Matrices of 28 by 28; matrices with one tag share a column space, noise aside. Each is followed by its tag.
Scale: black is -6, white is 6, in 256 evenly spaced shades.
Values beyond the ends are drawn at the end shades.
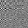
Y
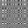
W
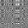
W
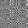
W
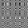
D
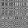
D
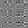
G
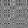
W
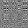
Y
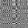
W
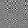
Y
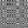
W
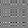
G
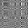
D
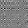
Y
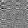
Y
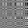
D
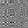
G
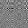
Y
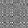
G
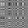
D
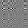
Y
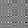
G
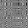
D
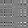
G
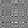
G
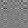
Y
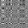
W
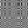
D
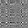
G
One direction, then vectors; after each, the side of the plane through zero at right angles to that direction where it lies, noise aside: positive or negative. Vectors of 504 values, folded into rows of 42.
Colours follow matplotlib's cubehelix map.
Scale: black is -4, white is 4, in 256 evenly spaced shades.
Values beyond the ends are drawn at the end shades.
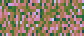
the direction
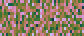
negative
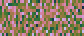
negative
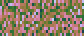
positive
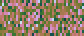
positive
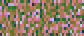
positive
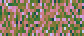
negative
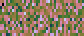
negative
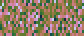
positive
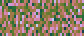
positive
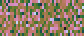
positive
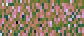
negative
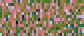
negative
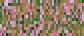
negative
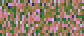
positive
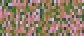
positive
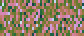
positive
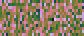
negative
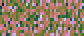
negative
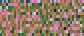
positive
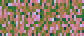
positive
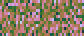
positive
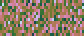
positive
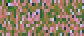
positive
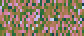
positive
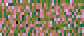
negative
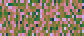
negative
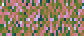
positive
